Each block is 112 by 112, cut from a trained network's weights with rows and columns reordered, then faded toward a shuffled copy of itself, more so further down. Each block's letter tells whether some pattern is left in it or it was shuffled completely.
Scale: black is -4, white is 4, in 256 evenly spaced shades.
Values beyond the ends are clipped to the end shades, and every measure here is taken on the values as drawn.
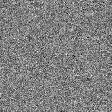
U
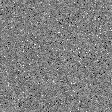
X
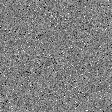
X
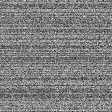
U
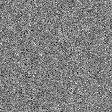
U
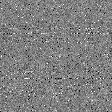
U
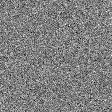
X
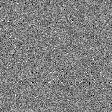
U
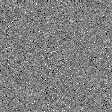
U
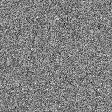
U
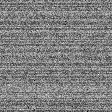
U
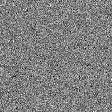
U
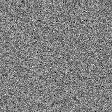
U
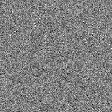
U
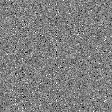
U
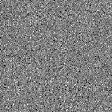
U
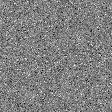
X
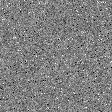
X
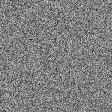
X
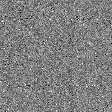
U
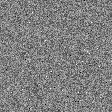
X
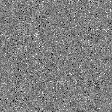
U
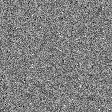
X
